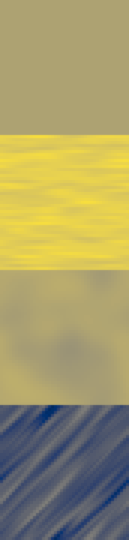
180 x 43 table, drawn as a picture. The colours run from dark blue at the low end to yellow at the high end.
The table splits into 4 rows of 1 panel. Panel 1,1: high, flat. Panel 2,1: very high, streaked across, faint in contrast. Panel 3,1: high, smooth, faint in contrast. Panel 4,1: low, slanting up to the right.
